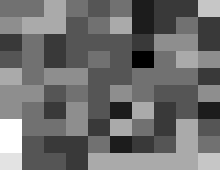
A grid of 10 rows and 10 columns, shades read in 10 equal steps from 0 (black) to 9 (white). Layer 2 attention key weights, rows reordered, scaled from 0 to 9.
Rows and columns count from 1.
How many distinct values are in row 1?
6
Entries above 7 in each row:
0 0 0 0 0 0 0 1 1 1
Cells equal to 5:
13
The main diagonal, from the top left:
4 6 2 3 3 5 6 2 6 7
